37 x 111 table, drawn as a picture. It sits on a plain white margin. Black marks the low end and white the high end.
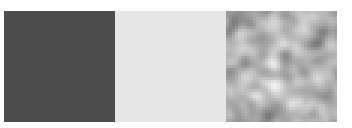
The table splits into one row of 3 panels. Panel 1,1: low, flat. Panel 1,2: very high, flat. Panel 1,3: high, blotchy.
